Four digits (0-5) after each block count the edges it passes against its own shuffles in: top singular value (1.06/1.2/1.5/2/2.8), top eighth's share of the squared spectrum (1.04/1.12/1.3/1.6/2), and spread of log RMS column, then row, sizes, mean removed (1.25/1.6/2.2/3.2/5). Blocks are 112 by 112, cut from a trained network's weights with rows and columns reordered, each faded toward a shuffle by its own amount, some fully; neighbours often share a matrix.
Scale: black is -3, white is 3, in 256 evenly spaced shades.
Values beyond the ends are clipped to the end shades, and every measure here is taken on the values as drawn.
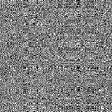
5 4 2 3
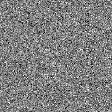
3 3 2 1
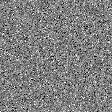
2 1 0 0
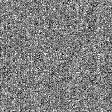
2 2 0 1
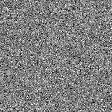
3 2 0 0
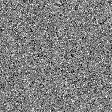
2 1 0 0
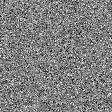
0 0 0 0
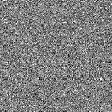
4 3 0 2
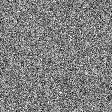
0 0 0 0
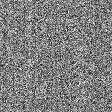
2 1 0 0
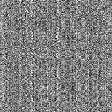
4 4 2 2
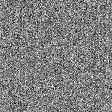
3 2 0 0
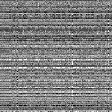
5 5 3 4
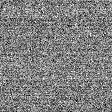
2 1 0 0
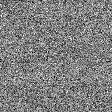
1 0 0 0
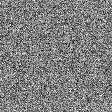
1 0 0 0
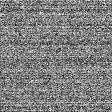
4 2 0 1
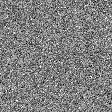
0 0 0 0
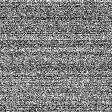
4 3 0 2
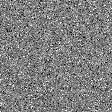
0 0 0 0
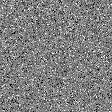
2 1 0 0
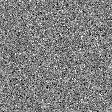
2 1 0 0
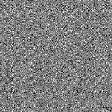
4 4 2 2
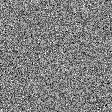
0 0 0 0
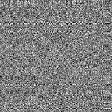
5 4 1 3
